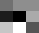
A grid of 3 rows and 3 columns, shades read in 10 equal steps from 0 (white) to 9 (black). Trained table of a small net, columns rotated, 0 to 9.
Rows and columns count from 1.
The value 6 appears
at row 3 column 3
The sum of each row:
13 20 8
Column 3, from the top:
4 3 6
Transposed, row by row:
5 8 2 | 4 9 0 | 4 3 6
